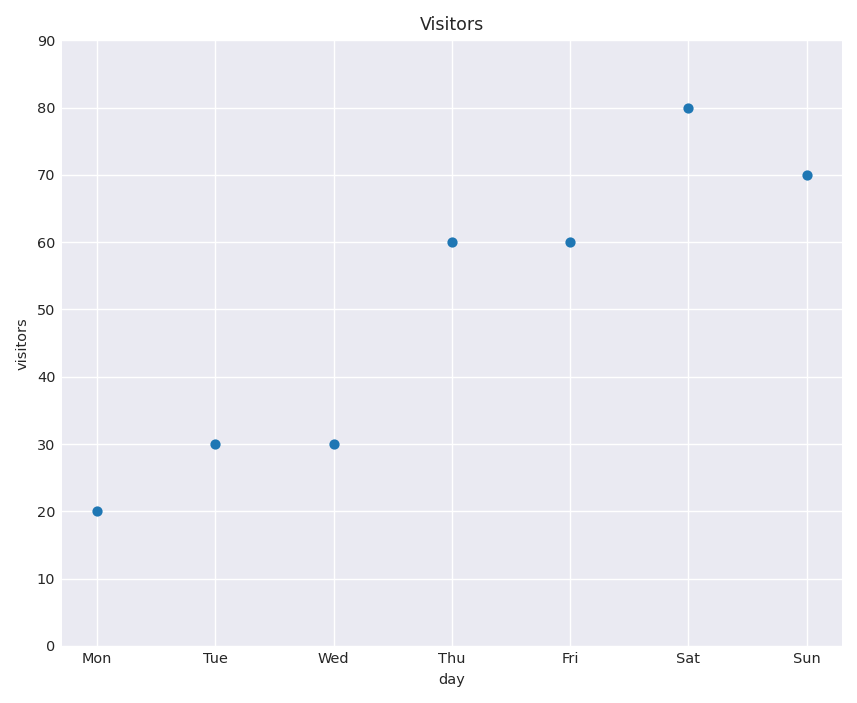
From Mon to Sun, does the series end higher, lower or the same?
higher
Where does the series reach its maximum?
Sat
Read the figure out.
Title: Visitors
x-axis: day, ticks Mon Tue Wed Thu Fri Sat Sun
y-axis: visitors, ticks 0 10 20 30 40 50 60 70 80 90
Values:
20 30 30 60 60 80 70
